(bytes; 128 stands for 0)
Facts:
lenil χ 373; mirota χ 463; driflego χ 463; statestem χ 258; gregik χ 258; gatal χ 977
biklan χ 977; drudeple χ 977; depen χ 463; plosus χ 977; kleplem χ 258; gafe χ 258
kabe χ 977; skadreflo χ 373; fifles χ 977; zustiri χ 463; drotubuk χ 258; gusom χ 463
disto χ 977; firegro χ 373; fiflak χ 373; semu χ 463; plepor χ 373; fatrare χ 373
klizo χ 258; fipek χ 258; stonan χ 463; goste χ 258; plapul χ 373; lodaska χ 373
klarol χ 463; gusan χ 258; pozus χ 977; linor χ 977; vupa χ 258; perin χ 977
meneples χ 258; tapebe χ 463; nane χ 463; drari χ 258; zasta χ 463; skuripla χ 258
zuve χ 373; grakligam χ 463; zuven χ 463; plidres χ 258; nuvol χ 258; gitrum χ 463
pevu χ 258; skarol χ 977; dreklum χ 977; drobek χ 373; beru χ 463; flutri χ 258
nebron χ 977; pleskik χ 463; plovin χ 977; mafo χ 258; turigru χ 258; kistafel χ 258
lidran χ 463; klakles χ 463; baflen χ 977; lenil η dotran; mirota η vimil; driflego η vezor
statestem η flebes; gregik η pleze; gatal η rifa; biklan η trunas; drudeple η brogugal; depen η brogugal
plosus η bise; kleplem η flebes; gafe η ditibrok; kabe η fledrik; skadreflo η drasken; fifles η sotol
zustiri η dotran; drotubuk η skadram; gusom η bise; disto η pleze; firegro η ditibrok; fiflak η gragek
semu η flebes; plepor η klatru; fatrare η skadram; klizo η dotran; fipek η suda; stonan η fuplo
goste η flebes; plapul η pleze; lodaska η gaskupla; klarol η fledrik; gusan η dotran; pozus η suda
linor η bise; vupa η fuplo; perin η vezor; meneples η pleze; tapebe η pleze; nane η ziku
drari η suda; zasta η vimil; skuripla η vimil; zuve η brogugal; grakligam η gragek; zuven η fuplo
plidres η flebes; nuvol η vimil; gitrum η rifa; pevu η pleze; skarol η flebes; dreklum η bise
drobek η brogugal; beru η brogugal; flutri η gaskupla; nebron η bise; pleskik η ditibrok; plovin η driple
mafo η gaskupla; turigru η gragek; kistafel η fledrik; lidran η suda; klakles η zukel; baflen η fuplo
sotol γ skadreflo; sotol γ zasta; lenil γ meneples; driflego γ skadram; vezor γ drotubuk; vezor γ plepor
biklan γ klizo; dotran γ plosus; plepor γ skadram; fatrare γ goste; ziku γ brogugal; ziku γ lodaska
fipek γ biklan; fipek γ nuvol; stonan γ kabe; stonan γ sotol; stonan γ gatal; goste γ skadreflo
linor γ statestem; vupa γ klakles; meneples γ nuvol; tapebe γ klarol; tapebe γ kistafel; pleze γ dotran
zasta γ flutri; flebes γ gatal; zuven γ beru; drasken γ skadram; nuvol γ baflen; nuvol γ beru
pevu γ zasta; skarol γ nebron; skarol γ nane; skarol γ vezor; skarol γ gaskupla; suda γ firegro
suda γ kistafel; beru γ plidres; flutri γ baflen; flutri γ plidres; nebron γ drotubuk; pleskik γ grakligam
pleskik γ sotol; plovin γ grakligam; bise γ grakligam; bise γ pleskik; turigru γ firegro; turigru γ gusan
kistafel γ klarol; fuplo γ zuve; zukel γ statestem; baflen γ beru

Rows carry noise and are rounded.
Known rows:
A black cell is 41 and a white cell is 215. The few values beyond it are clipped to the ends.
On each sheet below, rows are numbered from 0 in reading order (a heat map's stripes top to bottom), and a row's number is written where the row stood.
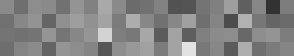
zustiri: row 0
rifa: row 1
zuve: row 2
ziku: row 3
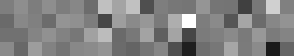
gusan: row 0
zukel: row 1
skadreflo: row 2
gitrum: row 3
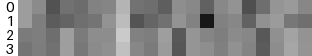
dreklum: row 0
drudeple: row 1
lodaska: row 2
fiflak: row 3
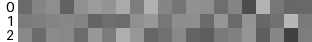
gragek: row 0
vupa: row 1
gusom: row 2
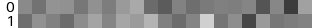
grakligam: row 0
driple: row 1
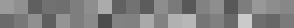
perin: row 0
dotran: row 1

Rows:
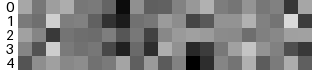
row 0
tapebe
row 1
nuvol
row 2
nebron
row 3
beru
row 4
plidres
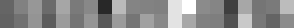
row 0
sotol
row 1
bise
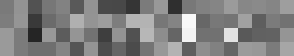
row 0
skarol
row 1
skadram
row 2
driflego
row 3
plovin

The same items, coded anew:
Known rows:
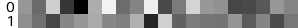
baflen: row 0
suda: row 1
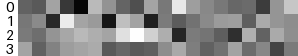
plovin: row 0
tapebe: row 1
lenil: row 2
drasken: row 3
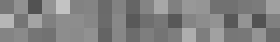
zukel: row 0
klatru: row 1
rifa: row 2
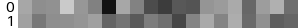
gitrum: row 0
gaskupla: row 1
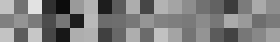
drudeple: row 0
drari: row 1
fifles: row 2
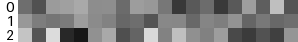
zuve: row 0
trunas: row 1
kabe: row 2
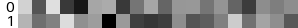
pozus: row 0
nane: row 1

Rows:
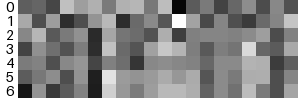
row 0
firegro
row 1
linor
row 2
kistafel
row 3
goste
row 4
drotubuk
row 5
fipek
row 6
pevu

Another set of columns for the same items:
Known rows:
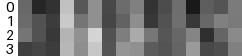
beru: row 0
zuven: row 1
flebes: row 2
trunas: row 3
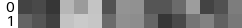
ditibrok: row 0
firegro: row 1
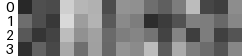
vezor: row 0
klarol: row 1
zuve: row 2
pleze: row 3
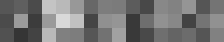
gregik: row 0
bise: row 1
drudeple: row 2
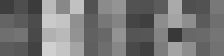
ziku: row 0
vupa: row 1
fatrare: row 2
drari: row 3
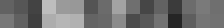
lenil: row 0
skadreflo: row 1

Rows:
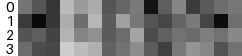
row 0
grakligam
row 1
brogugal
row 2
disto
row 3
kleplem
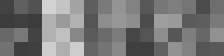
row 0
plepor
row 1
dotran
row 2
pevu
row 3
statestem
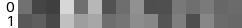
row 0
semu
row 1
plapul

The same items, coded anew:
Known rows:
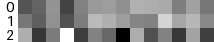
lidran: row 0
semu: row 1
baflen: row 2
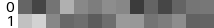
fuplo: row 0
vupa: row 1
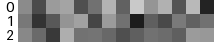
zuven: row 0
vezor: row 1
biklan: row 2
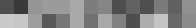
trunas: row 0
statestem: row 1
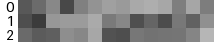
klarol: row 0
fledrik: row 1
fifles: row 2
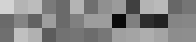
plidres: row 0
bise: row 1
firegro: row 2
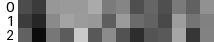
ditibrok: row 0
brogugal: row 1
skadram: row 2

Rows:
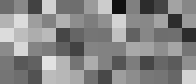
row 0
sotol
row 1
gregik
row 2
flutri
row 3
fatrare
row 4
pleze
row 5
disto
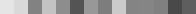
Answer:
meneples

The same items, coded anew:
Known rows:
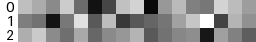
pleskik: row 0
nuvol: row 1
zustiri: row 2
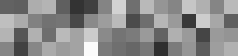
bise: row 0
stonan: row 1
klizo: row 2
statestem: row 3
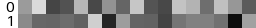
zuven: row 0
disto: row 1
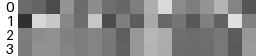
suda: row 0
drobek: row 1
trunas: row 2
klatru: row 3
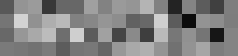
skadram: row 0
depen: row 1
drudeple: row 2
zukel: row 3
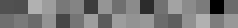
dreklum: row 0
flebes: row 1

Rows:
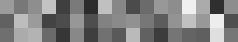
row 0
plovin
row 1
lenil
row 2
skadreflo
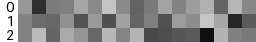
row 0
turigru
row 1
biklan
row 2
semu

